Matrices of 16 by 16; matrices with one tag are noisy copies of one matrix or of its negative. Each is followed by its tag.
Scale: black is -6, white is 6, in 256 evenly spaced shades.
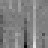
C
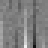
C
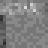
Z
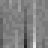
C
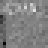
Z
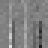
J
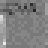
Z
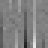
C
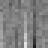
C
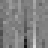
C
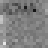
Z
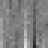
C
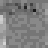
Z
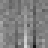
C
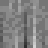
C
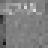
Z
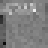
Z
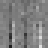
J
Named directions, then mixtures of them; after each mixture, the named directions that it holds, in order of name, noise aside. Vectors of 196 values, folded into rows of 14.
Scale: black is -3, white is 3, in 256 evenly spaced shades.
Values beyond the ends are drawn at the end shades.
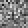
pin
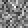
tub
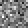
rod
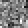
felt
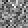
tub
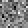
rod, tub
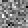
felt, rod, tub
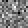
rod, tub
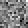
felt, pin, rod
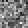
felt, pin, rod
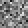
felt, rod, tub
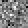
felt, rod, tub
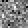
felt, rod, tub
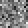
felt, rod, tub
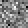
felt, rod, tub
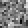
felt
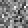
felt, rod, tub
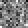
felt, rod, tub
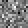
rod, tub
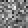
pin, rod, tub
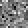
rod, tub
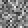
tub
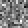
felt, pin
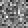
pin, rod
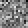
felt, pin, tub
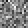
pin, tub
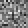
pin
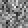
tub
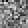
felt, pin, rod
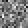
rod, tub
